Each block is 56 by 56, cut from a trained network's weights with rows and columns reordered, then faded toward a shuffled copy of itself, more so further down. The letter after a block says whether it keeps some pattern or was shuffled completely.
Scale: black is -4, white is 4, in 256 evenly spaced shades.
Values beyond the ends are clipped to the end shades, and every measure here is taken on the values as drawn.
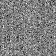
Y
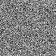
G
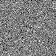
G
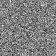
Y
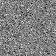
G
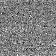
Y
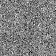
Y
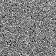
G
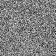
Y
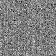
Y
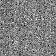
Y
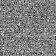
Y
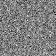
G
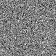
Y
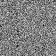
G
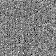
Y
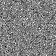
G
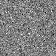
G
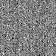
Y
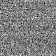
Y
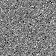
G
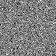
G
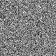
Y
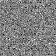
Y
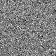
G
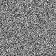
Y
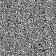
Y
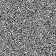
G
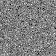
G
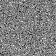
G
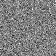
G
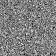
G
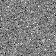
G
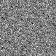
G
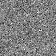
G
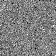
G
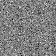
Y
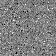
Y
